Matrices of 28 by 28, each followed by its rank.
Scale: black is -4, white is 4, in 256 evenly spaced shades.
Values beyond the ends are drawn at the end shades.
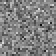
full rank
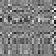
three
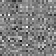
five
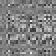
three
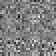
five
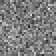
full rank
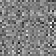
five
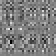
three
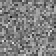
full rank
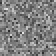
full rank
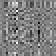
three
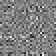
five
